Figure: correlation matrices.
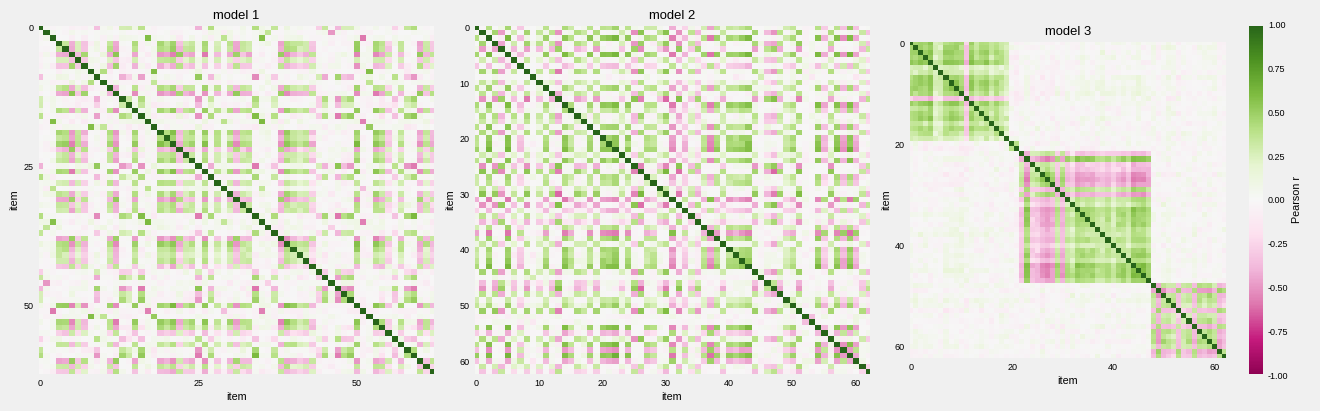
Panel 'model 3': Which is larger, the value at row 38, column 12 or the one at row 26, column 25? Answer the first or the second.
the second
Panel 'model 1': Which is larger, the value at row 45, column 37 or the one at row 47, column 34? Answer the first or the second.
the first
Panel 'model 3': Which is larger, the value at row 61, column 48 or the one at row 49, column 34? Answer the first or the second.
the second
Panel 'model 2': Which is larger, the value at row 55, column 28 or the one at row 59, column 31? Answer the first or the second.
the first
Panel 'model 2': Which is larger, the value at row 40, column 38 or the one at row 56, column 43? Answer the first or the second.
the first
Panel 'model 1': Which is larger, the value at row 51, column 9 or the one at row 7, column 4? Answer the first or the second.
the first
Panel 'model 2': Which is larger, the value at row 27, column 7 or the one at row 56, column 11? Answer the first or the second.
the second
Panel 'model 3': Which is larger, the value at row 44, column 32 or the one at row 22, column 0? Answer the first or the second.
the first
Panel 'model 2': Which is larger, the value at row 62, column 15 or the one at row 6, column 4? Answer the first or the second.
the first
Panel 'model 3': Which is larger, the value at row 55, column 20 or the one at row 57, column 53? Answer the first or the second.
the first
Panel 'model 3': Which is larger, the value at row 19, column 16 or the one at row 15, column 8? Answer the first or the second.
the second
